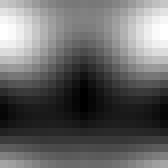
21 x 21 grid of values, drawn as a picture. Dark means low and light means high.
Ninth with the lowest average: centre. Mirror symmetry: left to right. Average level on the scale: 40%.
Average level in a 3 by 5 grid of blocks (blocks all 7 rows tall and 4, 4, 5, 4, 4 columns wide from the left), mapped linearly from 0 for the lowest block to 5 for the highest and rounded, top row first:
53235 | 21012 | 11111
